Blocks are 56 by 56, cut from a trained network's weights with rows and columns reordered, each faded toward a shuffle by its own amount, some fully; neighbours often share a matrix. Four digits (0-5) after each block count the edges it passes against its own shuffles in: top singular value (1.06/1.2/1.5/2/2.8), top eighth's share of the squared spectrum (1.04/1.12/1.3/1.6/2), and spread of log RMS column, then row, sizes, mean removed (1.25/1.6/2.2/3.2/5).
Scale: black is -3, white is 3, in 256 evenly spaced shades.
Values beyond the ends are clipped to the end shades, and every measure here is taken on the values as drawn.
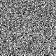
2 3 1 1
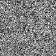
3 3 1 1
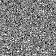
0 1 0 0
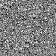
2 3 0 1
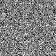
2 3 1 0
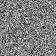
0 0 0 0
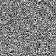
3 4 2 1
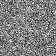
0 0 0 0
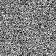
2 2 0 0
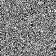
2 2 0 0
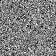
1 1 0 0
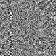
3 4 2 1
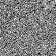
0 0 0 0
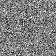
1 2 0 0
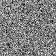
0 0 0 0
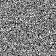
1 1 0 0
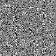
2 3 3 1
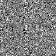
2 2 2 0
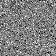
0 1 0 0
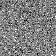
1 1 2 0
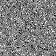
0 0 0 0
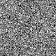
2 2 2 0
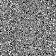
2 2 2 0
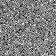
1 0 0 0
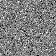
1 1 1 0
